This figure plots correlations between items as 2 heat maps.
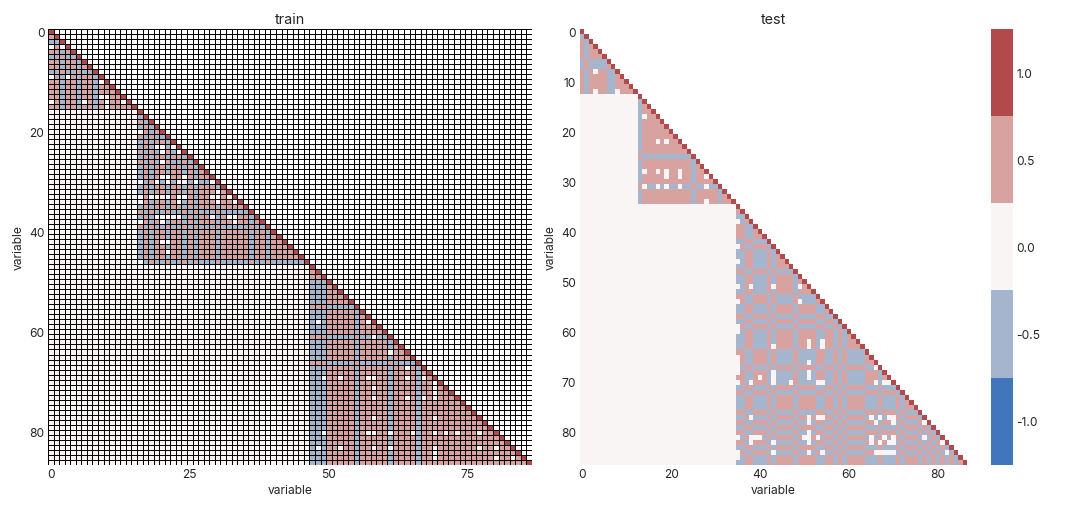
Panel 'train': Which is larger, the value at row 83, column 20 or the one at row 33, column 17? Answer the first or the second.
the second
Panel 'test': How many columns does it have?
87
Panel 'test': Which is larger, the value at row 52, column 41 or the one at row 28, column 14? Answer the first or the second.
the second
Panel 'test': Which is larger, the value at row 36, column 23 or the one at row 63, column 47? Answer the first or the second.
the second
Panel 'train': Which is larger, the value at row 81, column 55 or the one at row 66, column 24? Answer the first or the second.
the second
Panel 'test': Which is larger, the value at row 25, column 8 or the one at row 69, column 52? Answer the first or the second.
the first
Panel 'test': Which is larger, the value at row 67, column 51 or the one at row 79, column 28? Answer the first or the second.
the first
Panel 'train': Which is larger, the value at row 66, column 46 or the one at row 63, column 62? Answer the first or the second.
the second
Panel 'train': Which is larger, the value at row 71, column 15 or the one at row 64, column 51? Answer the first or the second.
the second
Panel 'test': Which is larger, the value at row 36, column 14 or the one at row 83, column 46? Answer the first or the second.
the second
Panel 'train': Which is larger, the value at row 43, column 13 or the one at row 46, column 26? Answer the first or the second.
the second
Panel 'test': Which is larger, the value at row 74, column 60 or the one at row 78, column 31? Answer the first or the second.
the first
